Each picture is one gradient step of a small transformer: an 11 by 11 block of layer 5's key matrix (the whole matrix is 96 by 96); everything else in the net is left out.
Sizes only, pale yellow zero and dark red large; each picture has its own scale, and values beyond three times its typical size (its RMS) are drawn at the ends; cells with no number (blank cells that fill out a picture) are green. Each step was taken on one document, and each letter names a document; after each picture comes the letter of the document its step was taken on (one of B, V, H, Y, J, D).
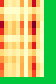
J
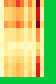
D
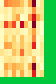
D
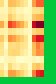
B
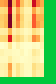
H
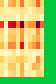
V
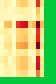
V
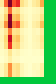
H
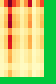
H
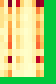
H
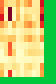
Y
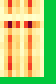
V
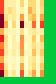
B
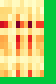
B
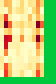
B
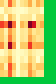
V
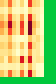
J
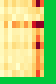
V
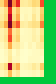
D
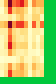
D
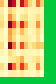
D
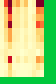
H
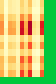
J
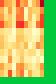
D
